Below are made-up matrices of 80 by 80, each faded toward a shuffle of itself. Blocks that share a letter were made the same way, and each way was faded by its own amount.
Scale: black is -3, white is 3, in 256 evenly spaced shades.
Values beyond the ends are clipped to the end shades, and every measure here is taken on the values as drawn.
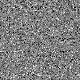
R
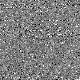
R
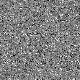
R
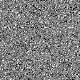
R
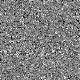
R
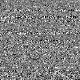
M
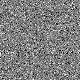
R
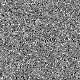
R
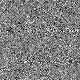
R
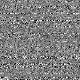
M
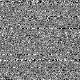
M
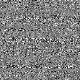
M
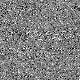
R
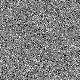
R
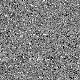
R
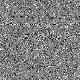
R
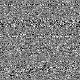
M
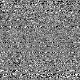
M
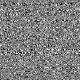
M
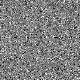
R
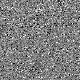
R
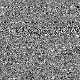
M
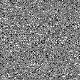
R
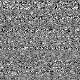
M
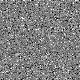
R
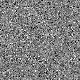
R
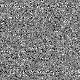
R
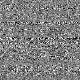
M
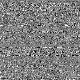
M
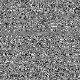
M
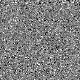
R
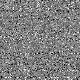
R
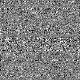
M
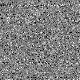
R
